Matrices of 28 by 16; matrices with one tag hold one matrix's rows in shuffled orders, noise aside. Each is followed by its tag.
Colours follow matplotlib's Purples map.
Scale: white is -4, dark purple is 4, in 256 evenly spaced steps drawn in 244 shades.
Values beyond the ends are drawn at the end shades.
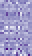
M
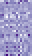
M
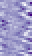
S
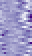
S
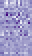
M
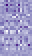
M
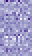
M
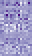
M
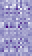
M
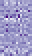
M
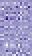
M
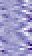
S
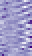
S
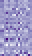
M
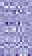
M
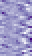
S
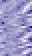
S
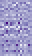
M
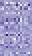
M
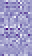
M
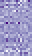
M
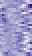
S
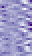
S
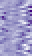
S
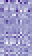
M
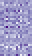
M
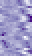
S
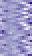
S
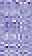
M
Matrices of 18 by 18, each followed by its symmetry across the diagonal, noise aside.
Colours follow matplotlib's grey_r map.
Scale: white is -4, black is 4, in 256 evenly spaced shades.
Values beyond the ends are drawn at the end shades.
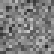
symmetric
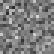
symmetric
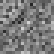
symmetric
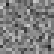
neither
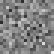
symmetric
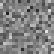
neither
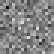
symmetric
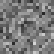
symmetric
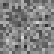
symmetric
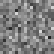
neither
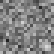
symmetric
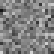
neither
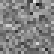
neither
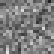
neither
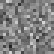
neither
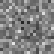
symmetric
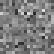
neither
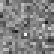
neither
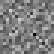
symmetric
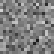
neither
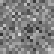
symmetric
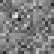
symmetric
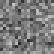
neither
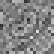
symmetric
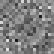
symmetric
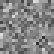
symmetric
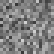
neither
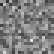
neither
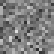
neither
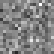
neither
